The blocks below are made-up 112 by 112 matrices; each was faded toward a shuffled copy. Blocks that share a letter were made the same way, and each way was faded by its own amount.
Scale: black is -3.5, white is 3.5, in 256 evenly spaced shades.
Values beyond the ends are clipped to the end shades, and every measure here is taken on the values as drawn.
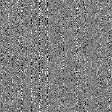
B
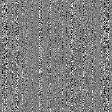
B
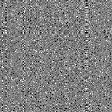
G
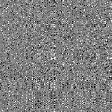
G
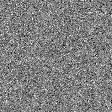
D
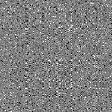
G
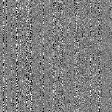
B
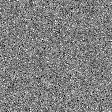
D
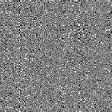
G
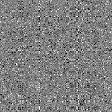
G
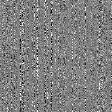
B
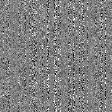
B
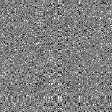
G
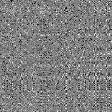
G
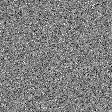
D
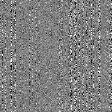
B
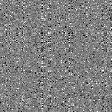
G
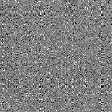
G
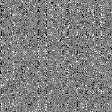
G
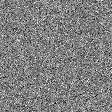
D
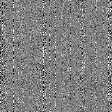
B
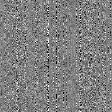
B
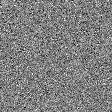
D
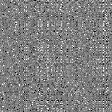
G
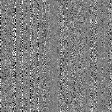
B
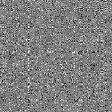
G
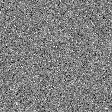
D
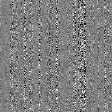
B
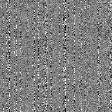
B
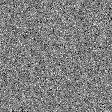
D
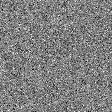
D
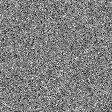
D
